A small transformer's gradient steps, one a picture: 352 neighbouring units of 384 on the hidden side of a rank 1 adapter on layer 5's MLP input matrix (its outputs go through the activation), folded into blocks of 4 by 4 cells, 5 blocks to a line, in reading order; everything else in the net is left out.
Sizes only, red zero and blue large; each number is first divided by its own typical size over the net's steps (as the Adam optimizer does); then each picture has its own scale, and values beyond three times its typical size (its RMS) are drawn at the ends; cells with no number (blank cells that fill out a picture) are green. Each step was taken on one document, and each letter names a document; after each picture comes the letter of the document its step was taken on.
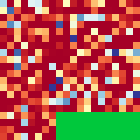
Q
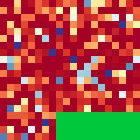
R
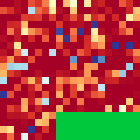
R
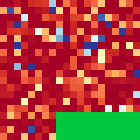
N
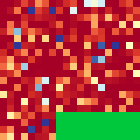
R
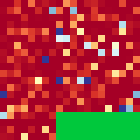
N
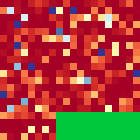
N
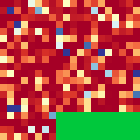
R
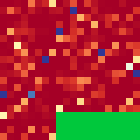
N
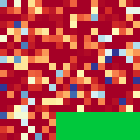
Q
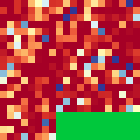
R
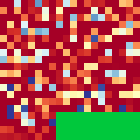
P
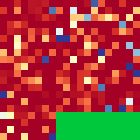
N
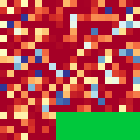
Q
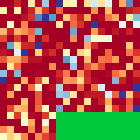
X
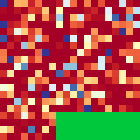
Q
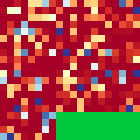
X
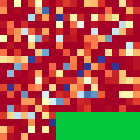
P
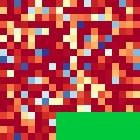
P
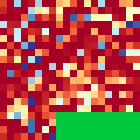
P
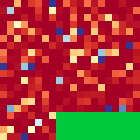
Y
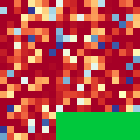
R
